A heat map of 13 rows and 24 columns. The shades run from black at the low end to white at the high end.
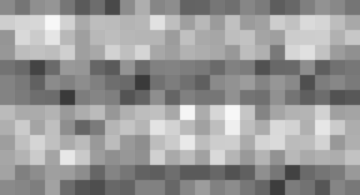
On average the colour sits 60% of the way up the scale. The grain runs across in streaks. Horizontal stripes repeat 2 times down the table. There is no overall slope.
